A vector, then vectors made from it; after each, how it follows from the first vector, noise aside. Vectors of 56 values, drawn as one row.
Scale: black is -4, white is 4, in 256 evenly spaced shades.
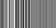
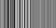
negated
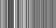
sign-scrambled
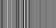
partly zeroed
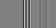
partly zeroed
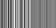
sign-scrambled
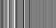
partly zeroed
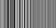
negated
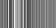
sign-scrambled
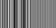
sign-scrambled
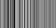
negated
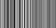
negated
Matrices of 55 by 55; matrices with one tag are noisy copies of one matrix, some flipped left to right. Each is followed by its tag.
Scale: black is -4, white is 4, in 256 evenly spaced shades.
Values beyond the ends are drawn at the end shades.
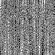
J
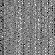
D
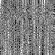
J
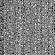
D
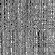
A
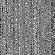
D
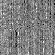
A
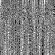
J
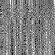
J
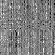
A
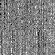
A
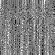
J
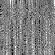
J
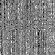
A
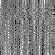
J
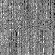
A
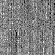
A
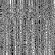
J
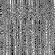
J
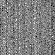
D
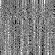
J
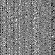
D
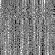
J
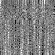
J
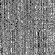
A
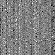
D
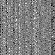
D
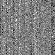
D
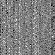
D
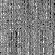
A
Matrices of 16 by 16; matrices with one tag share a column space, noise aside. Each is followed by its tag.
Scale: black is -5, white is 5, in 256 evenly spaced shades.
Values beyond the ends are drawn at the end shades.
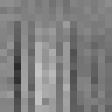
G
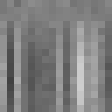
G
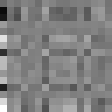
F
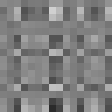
F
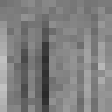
G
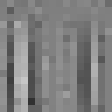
G
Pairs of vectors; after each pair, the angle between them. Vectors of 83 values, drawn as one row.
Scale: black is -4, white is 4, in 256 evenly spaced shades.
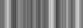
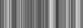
nearly parallel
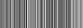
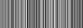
nearly opposite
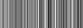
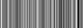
partly aligned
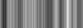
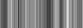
nearly parallel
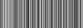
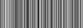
nearly parallel
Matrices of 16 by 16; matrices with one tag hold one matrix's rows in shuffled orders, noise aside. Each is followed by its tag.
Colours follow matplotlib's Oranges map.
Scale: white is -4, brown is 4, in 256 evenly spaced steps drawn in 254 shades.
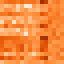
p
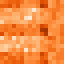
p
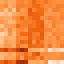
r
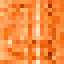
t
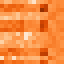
p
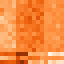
r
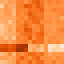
r
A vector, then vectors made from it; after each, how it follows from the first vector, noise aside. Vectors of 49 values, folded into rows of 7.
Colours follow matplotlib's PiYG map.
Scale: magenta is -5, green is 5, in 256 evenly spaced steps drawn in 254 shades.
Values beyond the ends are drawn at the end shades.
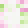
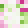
scaled up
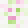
wrapped around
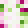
scaled up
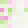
wrapped around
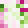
scaled up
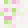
wrapped around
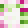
scaled up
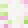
reversed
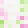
wrapped around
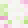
reversed
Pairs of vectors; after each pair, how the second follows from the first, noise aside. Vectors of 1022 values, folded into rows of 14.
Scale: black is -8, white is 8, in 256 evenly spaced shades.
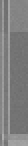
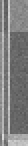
scaled up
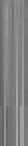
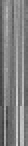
scaled up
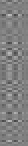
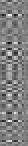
scaled up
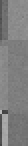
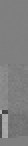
partly zeroed
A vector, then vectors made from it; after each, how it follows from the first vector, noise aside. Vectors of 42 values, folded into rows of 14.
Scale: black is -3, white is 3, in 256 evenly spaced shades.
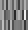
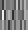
reversed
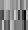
sign-scrambled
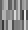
sign-scrambled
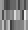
sign-scrambled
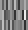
copied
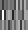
reversed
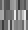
sign-scrambled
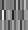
reversed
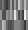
sign-scrambled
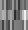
sign-scrambled
